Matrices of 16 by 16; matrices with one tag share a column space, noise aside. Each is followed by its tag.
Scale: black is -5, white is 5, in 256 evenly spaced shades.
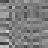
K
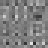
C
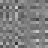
K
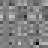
C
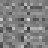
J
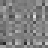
C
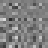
J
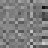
K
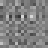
C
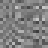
K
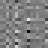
K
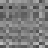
K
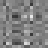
C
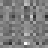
C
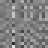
K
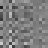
K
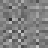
K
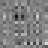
C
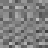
K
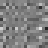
J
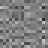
K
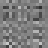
K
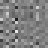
K
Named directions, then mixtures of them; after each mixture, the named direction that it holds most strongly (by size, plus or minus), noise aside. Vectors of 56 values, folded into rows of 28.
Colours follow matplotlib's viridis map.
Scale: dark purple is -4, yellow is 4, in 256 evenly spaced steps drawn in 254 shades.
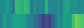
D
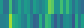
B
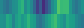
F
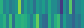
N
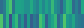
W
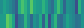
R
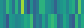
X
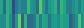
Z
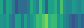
D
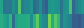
N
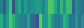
B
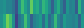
R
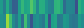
R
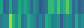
B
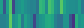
B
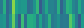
Z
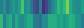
F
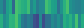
D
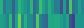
N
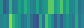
B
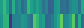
B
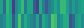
Z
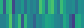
Z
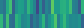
W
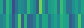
Z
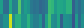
B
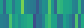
X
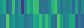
X
